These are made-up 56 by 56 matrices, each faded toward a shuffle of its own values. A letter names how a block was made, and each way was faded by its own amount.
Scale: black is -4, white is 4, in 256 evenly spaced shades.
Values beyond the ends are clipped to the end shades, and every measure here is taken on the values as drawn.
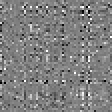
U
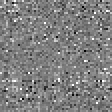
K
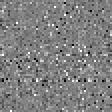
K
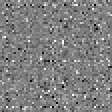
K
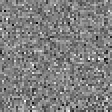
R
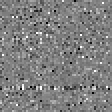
K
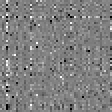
U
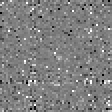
K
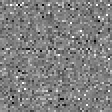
K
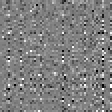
U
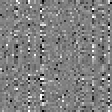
U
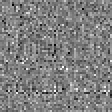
R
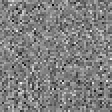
R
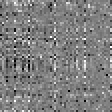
U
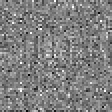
R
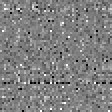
K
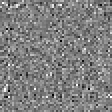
R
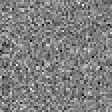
R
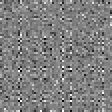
U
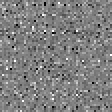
K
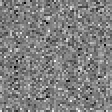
R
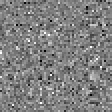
R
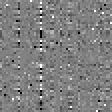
U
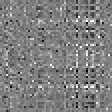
U
